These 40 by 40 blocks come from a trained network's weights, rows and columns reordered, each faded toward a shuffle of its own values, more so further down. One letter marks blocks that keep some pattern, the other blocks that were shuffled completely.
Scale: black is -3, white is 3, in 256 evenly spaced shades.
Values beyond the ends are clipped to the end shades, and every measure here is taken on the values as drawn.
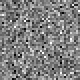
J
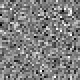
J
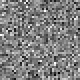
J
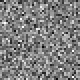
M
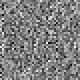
J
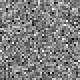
J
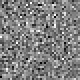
J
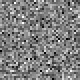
M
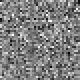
J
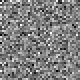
J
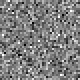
M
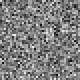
M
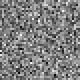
M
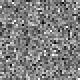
M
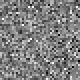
M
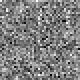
J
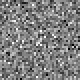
M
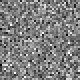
M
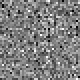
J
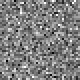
M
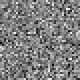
M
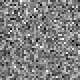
M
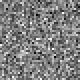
M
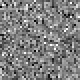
M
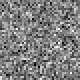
M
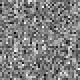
J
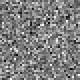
M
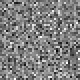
J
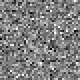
M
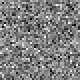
M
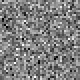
M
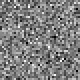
M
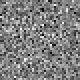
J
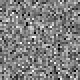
M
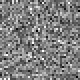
J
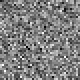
M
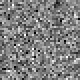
M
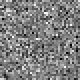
M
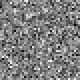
M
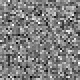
J
